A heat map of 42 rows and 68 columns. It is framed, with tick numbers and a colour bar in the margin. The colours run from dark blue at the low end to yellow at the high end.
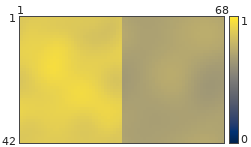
The table splits into one row of 2 panels. Panel 1,1: very high, smooth, faint in contrast. Panel 1,2: high, smooth, faint in contrast.
